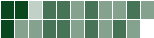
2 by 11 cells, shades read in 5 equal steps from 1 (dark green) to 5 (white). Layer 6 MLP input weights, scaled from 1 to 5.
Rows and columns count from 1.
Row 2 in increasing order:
1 2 2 2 2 3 3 3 3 3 5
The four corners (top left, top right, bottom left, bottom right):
1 3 1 5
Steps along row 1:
same up down same up down up same down up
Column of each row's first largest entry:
3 11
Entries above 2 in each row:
5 6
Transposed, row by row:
1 1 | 1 3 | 4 3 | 2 2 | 2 2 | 3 3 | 2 2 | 3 3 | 3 2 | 2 3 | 3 5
